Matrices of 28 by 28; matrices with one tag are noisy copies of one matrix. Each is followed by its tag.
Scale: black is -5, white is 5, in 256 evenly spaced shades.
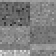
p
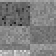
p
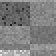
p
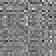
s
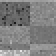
p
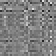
s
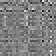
s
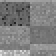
p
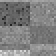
p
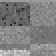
p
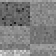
p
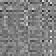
s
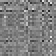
s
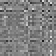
s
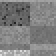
p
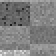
p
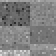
p
